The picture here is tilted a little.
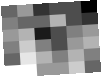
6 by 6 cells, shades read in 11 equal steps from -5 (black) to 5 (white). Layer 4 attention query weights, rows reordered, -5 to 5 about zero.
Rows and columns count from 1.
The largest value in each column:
5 5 2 2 3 2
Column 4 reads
-2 2 -2 -2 0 1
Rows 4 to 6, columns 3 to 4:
0 -2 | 2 0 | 1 1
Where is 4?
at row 5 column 2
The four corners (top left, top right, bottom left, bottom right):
-1 -5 5 -1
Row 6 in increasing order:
-1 1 1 3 5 5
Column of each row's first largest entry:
2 4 2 2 2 1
